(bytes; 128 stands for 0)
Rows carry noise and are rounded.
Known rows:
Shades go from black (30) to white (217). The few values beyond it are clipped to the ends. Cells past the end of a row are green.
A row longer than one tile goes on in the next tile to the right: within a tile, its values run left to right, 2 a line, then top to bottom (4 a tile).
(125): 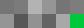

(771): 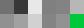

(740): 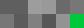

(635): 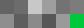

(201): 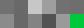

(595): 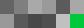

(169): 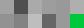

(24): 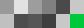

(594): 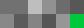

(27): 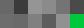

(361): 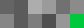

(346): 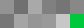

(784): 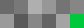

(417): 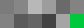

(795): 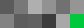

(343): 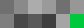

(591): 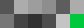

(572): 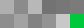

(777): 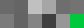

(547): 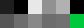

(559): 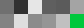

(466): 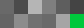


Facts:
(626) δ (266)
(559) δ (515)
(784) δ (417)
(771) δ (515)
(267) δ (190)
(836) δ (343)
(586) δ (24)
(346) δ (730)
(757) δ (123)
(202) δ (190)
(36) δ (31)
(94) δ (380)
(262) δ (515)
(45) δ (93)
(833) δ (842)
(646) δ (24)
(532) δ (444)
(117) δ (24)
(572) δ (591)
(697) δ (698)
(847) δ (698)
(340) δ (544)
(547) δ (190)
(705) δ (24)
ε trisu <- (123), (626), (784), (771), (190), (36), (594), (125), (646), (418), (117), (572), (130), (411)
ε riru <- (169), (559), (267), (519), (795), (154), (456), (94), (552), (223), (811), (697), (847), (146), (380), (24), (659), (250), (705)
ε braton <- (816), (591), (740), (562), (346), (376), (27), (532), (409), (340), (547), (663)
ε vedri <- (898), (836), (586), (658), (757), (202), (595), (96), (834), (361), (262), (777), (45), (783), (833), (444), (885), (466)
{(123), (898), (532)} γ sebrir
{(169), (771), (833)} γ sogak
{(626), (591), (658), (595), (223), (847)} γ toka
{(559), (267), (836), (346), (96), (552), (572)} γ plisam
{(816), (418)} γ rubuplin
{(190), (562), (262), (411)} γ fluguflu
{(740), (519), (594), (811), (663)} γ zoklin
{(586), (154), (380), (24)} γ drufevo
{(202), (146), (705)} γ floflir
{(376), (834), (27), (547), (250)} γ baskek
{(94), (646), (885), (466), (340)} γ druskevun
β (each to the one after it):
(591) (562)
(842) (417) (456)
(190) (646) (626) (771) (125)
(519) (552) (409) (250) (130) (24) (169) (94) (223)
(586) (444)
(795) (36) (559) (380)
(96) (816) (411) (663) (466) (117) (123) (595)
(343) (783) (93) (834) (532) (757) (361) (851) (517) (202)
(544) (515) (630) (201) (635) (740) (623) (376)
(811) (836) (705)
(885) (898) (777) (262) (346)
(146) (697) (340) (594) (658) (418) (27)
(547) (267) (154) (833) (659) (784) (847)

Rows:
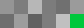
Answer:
(96)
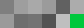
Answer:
(380)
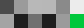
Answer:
(146)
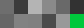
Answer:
(250)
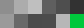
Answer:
(646)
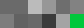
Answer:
(697)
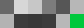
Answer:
(586)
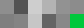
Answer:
(833)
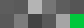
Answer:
(885)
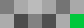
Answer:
(411)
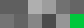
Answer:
(663)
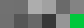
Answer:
(444)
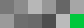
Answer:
(154)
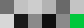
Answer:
(705)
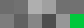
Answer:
(409)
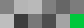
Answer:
(117)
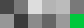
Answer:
(190)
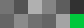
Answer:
(340)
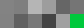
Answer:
(93)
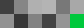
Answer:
(532)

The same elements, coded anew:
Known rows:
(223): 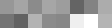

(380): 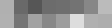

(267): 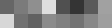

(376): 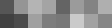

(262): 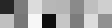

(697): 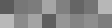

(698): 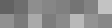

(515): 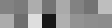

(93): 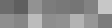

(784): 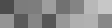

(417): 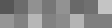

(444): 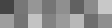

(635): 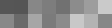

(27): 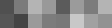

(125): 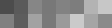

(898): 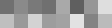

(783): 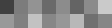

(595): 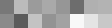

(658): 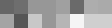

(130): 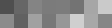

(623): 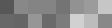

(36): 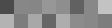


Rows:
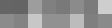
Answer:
(409)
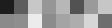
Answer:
(411)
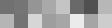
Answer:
(591)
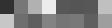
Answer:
(547)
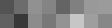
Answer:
(418)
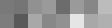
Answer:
(740)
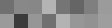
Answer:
(572)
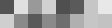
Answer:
(202)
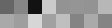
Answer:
(705)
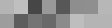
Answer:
(94)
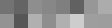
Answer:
(594)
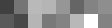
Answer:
(169)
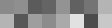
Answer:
(885)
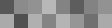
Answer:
(836)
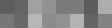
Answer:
(816)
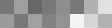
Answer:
(123)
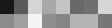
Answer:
(562)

